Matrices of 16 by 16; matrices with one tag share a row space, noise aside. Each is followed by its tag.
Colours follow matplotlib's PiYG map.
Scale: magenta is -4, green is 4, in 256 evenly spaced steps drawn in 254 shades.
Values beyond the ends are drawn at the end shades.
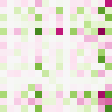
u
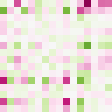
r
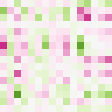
r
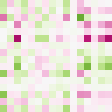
r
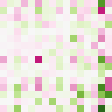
u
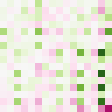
u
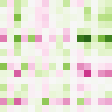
r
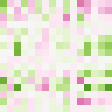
r
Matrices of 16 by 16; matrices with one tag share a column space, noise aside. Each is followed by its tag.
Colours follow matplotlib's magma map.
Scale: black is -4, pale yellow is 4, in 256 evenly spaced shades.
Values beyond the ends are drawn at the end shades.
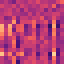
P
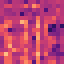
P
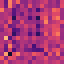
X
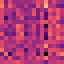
X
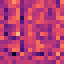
X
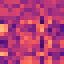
P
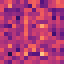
X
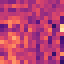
P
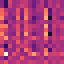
X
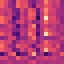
X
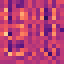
X
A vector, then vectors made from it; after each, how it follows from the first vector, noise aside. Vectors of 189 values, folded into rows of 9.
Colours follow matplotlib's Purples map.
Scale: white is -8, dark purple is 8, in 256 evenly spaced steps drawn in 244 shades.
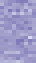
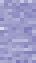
wrapped around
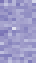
wrapped around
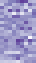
scaled up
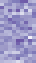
scaled up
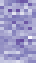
scaled up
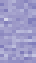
wrapped around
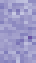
sign-scrambled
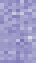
sign-scrambled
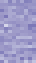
wrapped around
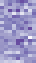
scaled up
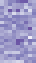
scaled up
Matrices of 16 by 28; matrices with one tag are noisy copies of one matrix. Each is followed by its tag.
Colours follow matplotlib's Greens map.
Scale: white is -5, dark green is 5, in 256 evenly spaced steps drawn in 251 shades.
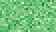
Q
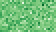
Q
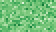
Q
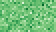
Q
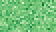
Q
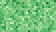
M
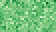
M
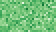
Q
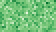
M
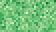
M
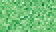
Q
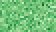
Q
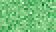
Q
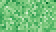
M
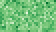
M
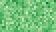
M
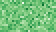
Q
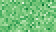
Q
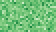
Q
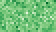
M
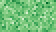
M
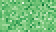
Q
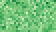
M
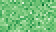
Q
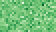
Q
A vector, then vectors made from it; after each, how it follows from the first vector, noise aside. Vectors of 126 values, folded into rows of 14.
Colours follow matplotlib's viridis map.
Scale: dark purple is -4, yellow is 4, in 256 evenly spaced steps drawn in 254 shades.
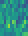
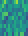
wrapped around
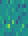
partly zeroed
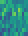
reversed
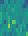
partly zeroed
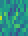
wrapped around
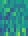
wrapped around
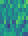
negated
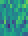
negated
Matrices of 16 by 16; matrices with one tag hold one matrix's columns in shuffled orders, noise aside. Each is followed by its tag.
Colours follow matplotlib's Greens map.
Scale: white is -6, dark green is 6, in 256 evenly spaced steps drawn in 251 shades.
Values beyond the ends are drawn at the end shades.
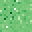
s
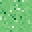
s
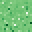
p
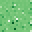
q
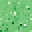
p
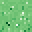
p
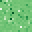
s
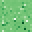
q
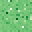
s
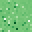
q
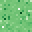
s
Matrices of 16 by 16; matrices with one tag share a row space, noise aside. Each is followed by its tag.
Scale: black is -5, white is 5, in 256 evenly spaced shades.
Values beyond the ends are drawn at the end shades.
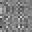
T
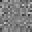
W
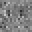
T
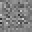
T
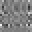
W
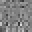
T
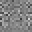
W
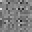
T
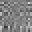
W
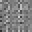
T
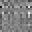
W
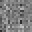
T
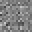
T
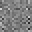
W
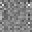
W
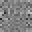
W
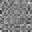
W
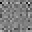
W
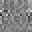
W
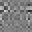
W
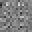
T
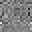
W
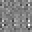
W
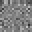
W
